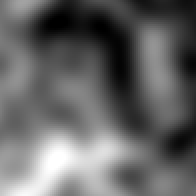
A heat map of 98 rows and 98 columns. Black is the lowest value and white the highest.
Values rise toward the bottom left. The halves do not mirror each other. The ninth with the highest average is the bottom left. No lone cell stands out from its neighbours. The middle left is the calmest part. No single row or column stands out from its neighbours. The field is smooth, with broad soft blobs.
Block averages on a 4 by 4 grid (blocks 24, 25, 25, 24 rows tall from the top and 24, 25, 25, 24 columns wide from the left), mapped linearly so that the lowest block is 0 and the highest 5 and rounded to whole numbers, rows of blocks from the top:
2 0 1 1 / 2 2 1 2 / 3 3 2 1 / 5 5 3 2
